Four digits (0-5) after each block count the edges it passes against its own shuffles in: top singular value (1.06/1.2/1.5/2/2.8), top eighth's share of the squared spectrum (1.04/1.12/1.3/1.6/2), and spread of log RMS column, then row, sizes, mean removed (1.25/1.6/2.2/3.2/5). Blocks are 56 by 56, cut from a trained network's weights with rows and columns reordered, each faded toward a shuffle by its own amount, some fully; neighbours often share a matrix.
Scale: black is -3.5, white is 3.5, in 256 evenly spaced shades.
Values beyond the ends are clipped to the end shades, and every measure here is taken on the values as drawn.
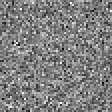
0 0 0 0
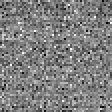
2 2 1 0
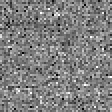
1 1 1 0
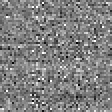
2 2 2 0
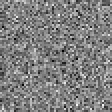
3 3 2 0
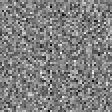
3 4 2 1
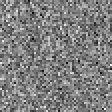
0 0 0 0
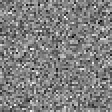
1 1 0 0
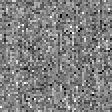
2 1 0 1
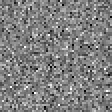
0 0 0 0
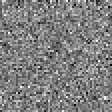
2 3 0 1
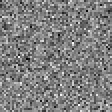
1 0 0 0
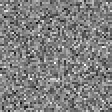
0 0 0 0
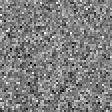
0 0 0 0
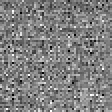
2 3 3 0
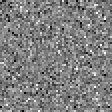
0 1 0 0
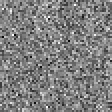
0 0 0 0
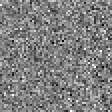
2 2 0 0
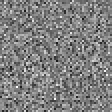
3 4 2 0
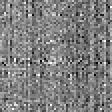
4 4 1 3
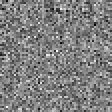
2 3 1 1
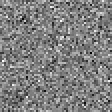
1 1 0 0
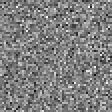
1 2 0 0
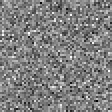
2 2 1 0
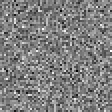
2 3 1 1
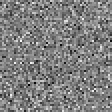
1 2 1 0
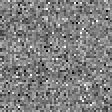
1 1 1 0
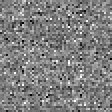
2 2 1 0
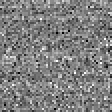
1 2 1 0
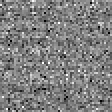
2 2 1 0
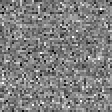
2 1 1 0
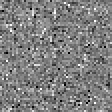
0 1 1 0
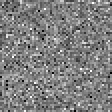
0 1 0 0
